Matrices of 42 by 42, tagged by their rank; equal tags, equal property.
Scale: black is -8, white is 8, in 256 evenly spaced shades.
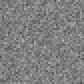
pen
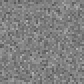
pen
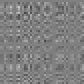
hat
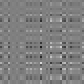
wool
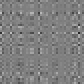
hat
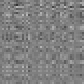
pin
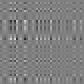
wool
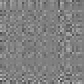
pin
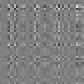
hat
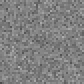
pen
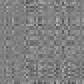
pin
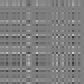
wool
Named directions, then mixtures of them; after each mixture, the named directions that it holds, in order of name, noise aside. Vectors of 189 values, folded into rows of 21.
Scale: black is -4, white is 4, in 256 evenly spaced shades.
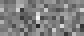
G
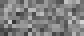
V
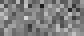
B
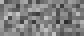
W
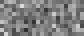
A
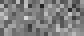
B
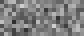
A, V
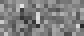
A, G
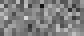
B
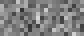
B, G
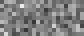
A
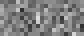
B, G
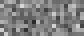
A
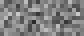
B, W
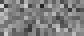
A, B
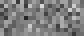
B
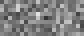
G, W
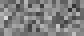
B, W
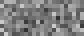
A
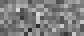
G, V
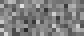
A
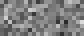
V, W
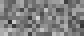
G, V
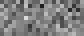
B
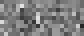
A, G
